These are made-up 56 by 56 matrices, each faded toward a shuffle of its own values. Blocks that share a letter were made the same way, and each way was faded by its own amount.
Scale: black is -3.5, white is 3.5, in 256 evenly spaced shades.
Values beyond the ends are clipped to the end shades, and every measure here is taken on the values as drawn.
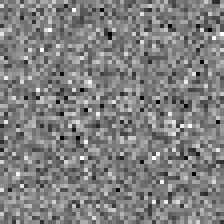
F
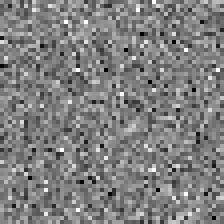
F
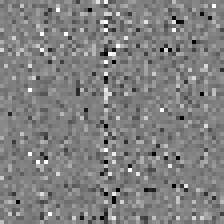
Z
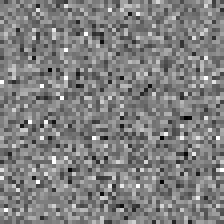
F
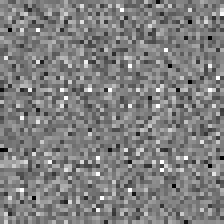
F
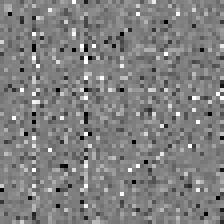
Z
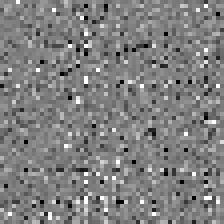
Z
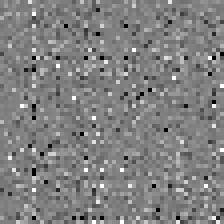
Z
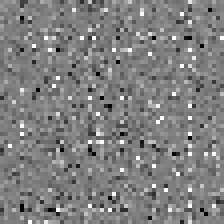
Z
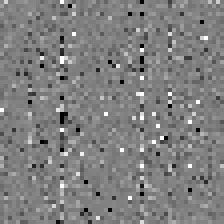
Z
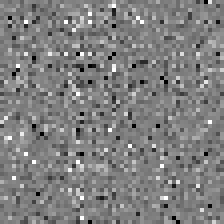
Z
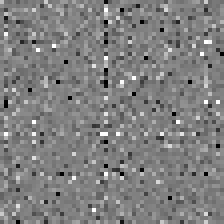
Z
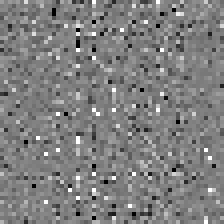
Z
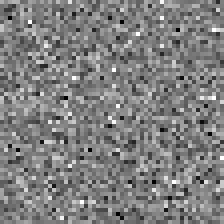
F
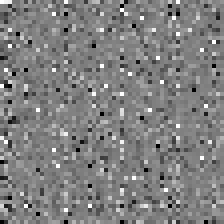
Z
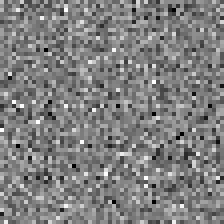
F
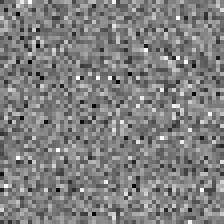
F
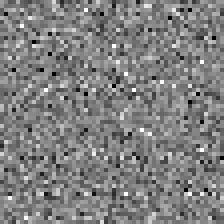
F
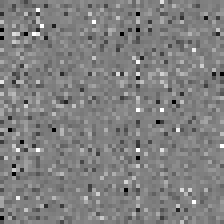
Z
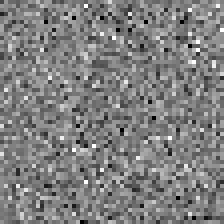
F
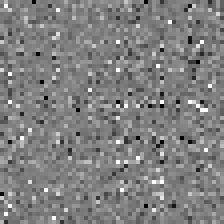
Z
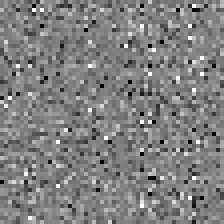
Z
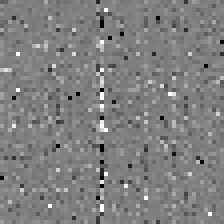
Z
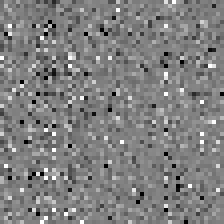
Z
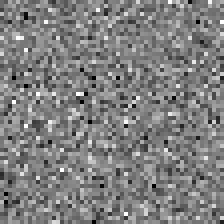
F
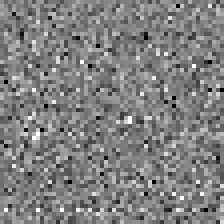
F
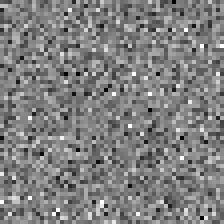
F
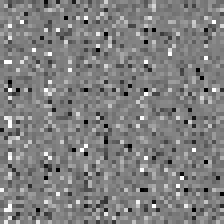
Z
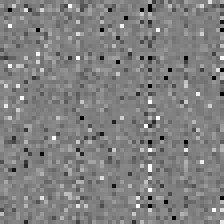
Z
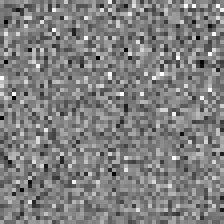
F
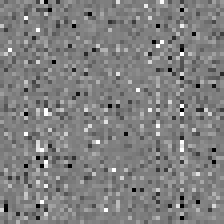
Z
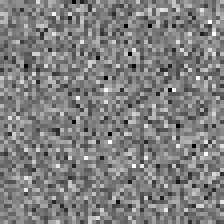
F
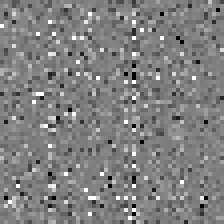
Z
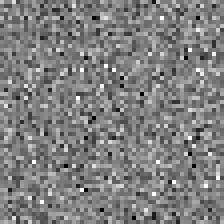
F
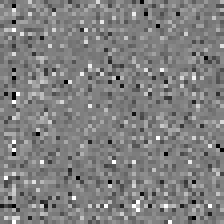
Z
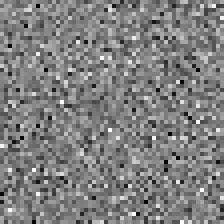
F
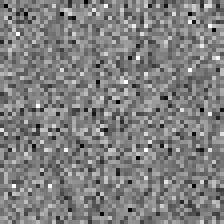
F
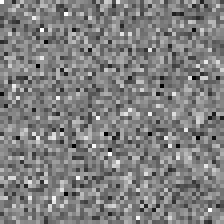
F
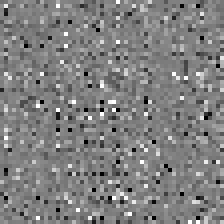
Z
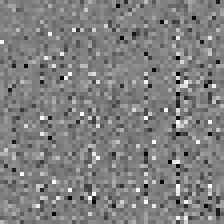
Z
